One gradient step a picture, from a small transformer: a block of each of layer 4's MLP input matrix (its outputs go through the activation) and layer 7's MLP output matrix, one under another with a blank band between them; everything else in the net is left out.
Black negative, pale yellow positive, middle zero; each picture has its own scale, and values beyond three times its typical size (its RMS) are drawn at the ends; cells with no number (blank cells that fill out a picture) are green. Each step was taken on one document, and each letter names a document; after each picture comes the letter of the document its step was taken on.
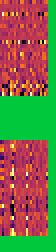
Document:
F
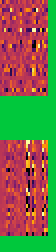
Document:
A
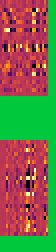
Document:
A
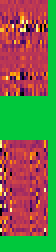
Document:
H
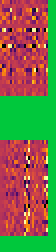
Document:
A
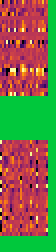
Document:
F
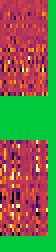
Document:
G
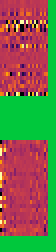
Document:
H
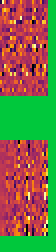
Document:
A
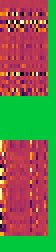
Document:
H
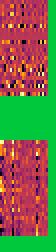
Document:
F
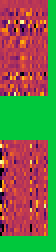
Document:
H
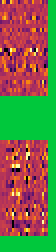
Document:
A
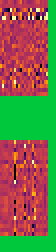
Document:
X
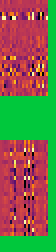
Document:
X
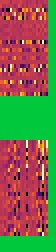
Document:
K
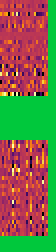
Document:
G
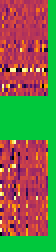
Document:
G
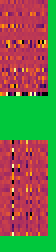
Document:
G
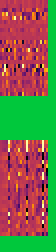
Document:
K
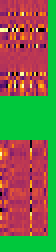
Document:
H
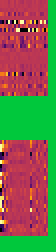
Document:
H
